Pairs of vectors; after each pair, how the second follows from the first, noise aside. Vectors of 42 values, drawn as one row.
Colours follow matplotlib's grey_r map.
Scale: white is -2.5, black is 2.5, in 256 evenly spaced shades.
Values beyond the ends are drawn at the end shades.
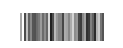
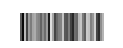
negated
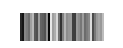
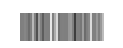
partly zeroed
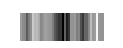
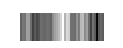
negated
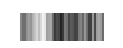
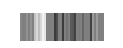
partly zeroed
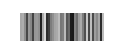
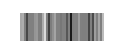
partly zeroed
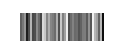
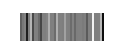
partly zeroed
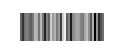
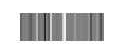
partly zeroed
